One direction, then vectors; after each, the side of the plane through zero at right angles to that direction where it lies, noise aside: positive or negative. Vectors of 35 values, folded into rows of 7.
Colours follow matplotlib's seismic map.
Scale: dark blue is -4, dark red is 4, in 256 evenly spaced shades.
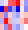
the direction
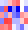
positive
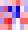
positive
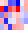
negative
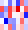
negative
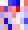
negative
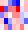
negative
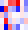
positive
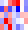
positive
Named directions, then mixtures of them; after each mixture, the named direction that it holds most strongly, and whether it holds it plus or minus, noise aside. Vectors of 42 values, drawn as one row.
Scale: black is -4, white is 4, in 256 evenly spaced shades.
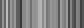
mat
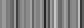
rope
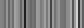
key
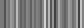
rope, minus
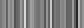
key, minus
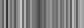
mat, minus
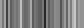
mat, minus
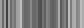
mat, minus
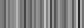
key, plus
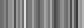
key, minus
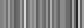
key, minus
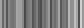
mat, minus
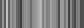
mat, plus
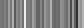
key, minus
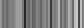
key, plus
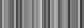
rope, plus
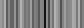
rope, plus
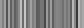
key, minus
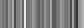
key, minus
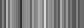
mat, plus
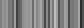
rope, plus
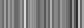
key, minus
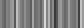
rope, minus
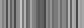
mat, minus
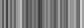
mat, minus
